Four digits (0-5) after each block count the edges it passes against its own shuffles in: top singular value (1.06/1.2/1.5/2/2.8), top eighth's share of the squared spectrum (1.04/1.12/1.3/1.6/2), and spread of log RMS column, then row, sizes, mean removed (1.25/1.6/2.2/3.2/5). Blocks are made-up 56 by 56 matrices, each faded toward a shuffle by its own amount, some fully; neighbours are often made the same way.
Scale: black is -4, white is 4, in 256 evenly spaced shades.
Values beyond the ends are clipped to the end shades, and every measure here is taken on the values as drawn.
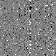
3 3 2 0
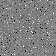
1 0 0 0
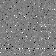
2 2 0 1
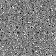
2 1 0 0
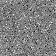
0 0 0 0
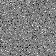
1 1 0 0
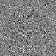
4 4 2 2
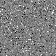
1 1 0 0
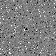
0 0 0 0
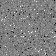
1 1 0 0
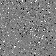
0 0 0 0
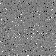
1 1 0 1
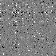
2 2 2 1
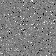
1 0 0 0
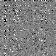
2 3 2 2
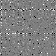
4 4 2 2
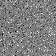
0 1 0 0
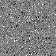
3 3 2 1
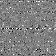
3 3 0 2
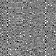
4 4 2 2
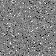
1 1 0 0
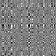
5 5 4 3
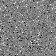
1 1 0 0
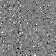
2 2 1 0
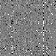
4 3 2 1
